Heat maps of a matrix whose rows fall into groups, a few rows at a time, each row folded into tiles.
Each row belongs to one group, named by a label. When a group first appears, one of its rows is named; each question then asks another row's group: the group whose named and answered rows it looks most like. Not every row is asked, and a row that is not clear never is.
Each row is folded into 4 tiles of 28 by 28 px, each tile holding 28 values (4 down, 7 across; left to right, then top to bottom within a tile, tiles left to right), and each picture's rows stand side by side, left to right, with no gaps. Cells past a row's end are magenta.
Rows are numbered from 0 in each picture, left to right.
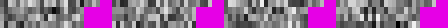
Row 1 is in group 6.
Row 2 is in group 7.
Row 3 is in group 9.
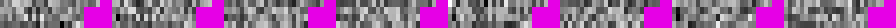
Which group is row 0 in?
9
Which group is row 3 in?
6
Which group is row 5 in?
6
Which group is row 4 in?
9
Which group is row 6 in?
7
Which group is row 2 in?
6
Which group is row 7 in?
7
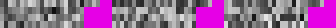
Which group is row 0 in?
7
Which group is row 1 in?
6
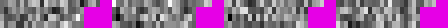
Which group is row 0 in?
7
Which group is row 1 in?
7
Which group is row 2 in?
9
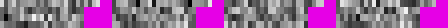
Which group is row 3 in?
7
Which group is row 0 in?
7
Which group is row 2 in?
6
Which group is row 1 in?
7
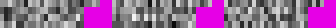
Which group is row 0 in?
7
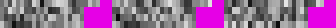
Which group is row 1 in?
7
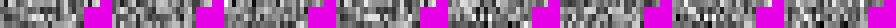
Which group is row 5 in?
6
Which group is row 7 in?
9
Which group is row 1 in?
6
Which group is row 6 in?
9
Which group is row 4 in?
9
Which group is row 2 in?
9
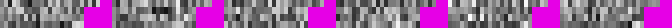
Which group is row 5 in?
9
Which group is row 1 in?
7
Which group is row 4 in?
9
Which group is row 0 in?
9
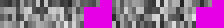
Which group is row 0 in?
6
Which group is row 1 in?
6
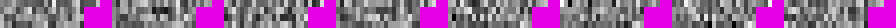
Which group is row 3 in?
7
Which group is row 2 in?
6
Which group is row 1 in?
7
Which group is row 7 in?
6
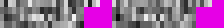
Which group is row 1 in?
7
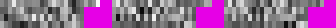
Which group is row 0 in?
7
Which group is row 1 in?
9
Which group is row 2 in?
9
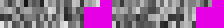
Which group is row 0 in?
6
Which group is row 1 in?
6
